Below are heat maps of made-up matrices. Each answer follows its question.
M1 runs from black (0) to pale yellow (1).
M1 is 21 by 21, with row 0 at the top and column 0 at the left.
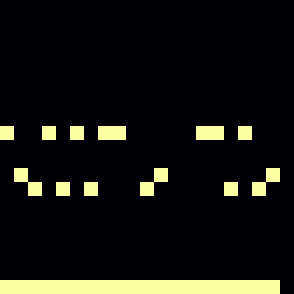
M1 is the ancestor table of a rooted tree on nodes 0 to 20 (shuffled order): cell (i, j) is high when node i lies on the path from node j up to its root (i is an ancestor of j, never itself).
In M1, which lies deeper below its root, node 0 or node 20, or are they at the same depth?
node 0
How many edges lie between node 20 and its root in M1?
0
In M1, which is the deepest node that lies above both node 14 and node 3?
9
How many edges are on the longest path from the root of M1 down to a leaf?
2
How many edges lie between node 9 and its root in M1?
1
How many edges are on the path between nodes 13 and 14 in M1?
3
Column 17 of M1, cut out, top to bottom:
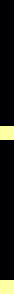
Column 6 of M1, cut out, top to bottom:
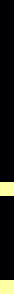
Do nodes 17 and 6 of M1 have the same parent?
no
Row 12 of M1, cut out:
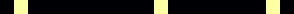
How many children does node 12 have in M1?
3
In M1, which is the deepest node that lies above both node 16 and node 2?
13
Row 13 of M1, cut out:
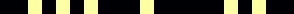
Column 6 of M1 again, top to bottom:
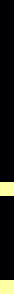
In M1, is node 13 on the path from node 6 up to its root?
yes
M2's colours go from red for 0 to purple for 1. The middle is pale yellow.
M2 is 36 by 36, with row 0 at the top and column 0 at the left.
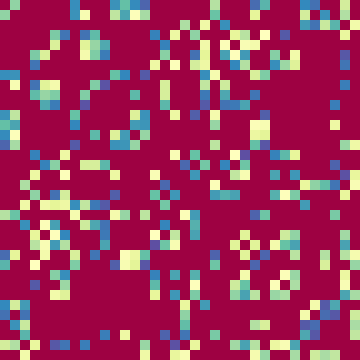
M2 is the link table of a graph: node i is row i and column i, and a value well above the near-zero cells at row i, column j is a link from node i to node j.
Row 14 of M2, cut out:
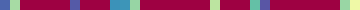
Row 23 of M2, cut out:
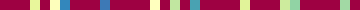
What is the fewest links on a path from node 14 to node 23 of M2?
2
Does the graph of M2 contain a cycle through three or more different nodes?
yes
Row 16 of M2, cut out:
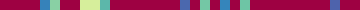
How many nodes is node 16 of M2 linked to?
10
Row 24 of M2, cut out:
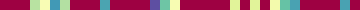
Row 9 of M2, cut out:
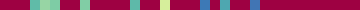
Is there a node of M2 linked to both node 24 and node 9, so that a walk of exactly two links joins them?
yes
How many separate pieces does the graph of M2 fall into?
1
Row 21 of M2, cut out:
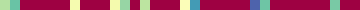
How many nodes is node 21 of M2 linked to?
11
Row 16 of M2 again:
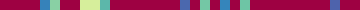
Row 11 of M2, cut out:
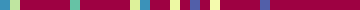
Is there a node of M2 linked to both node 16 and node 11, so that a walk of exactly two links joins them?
no
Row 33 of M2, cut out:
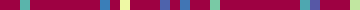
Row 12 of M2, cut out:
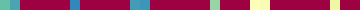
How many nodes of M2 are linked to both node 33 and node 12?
1
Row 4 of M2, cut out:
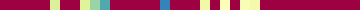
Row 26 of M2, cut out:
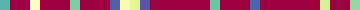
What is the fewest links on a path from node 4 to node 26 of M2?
2
